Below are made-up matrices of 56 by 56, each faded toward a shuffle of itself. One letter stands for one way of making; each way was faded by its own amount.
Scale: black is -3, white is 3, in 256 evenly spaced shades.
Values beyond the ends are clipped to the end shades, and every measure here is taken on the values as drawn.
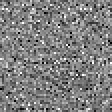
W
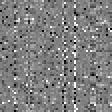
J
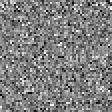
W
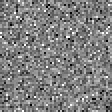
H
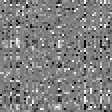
J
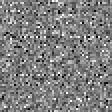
W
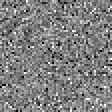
H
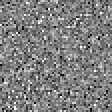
H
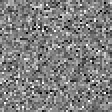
W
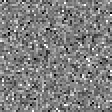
H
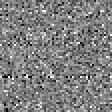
W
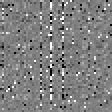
J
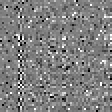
J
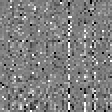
J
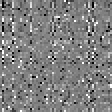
J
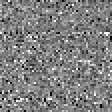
W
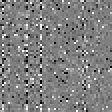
J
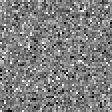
H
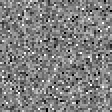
H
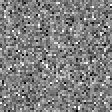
H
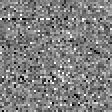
W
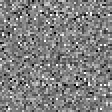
W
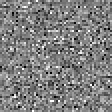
W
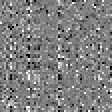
J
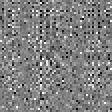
J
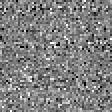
W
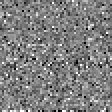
W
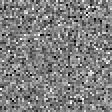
W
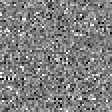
W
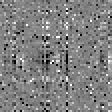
J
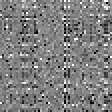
J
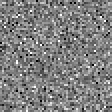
H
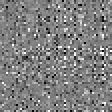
J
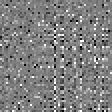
J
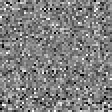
W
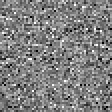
W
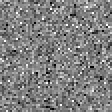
H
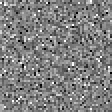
H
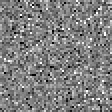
H
